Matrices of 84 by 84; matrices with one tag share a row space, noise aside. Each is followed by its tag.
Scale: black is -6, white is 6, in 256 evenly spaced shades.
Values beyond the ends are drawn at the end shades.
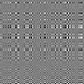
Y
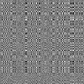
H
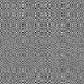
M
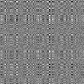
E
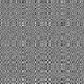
M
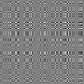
Y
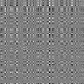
E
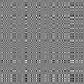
H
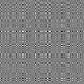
M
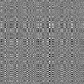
E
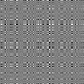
E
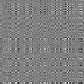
Y
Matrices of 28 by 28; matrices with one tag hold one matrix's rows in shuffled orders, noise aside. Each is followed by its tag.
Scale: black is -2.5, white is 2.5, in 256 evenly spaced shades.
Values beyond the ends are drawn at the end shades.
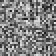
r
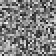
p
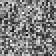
r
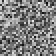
p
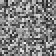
r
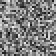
p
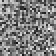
p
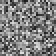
r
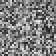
r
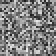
r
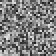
p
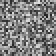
r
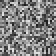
r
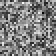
r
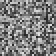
r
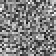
p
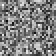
r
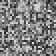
r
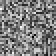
r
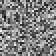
p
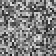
r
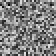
p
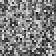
r
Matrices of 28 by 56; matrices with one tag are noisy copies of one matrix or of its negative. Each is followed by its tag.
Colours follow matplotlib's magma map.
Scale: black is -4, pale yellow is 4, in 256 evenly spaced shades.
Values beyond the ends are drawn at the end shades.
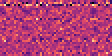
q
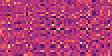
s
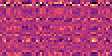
q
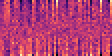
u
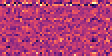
q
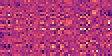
s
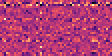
q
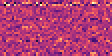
q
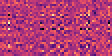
s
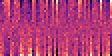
u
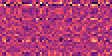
q
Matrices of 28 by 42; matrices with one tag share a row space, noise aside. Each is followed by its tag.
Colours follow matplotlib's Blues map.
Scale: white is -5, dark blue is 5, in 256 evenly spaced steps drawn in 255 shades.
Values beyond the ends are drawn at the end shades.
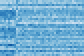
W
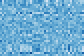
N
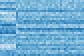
W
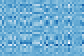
N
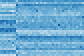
W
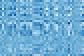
N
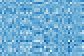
N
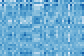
N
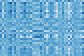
N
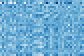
N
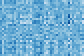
N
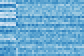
W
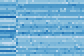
W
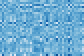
N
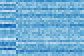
W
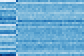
W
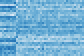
W
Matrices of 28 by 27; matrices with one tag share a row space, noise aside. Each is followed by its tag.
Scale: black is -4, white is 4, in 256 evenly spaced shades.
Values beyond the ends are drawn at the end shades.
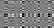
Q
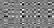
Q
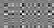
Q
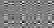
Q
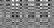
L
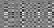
Q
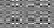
L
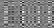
Q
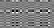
L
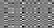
Q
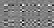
Q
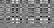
L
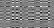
L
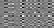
Q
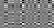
Q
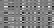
Q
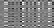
Q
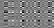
Q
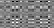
L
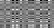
L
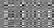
Q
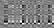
Q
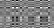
L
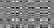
L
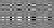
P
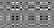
L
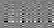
Q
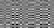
L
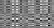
L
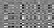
Q
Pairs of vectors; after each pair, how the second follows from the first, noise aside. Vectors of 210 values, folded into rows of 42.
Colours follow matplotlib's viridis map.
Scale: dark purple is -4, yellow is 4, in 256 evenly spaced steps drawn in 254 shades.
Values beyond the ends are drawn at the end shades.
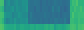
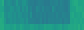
shrunk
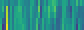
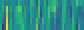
copied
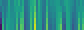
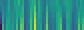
copied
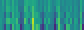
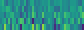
sign-scrambled
